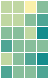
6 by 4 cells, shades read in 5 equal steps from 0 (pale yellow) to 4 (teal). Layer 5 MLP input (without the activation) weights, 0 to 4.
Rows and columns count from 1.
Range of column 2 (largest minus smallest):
1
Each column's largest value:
3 2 3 4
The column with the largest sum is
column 4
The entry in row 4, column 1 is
3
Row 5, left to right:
1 2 3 4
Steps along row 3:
same down up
